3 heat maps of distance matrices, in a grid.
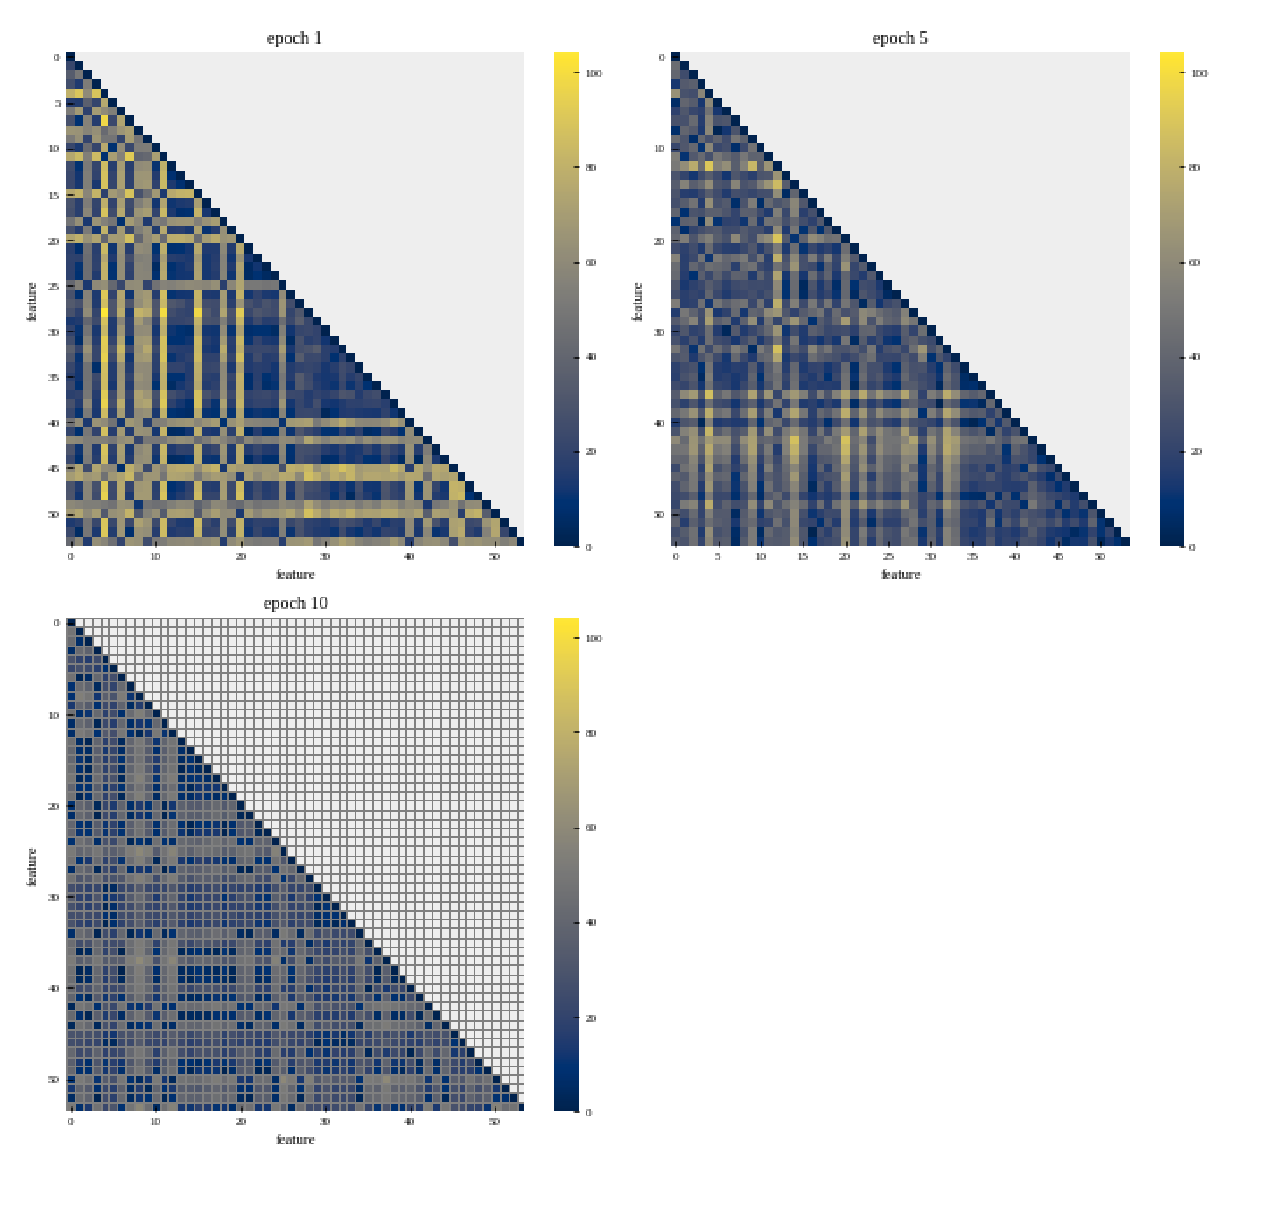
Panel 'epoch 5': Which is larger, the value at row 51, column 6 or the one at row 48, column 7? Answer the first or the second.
the first
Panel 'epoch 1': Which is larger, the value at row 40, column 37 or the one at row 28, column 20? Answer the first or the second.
the second
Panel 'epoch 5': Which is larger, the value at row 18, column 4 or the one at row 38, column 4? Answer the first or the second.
the first
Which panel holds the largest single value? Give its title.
epoch 1
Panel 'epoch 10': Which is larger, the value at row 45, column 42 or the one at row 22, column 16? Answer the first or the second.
the first
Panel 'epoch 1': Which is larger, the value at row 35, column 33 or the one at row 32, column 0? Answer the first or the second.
the second
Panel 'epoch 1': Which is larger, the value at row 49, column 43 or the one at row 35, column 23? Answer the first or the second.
the first
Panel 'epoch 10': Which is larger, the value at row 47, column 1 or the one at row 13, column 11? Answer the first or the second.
the second
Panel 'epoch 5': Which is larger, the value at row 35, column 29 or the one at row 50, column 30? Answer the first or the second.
the second
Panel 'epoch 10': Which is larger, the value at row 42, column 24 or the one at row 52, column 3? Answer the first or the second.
the first
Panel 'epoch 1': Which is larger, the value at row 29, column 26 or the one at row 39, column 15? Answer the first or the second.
the second
